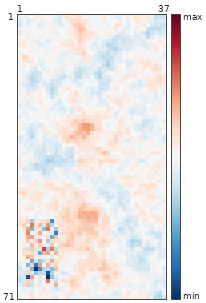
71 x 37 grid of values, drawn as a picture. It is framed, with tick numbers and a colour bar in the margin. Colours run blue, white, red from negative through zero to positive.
The distribution is heavy-tailed on both sides. The texture is blotchy. In the bottom left lies a patch that is rougher than the rest. No row or column stands out. Values change most from cell to cell in the bottom left.
